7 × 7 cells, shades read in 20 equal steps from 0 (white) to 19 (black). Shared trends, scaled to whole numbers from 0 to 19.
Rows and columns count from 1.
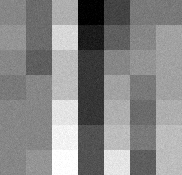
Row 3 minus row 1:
0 1 -1 -4 -5 -2 -3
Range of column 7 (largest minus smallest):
5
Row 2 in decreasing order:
17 12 11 9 8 7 3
